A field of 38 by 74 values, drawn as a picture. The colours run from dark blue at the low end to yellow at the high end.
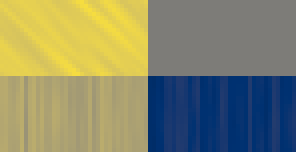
It is made of 2 by 2 panels. Panel 1,1: very high, slanting down to the right, faint in contrast. Panel 1,2: middling, flat. Panel 2,1: high, streaked downward, faint in contrast. Panel 2,2: very low, streaked downward, faint in contrast.
